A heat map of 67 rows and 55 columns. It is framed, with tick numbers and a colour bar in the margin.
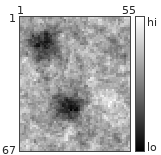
Two dips sink into the field. No single row or column stands out from its neighbours. The ninth with the highest average is the middle right. Overall the values sit about 60% of the way up the scale. The values are skewed, with a long tail toward low values.
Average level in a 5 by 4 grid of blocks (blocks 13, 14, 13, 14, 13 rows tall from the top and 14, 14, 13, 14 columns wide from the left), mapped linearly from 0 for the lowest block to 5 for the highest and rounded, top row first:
2 2 4 4 / 2 3 4 3 / 4 3 4 4 / 4 0 3 5 / 4 4 3 3
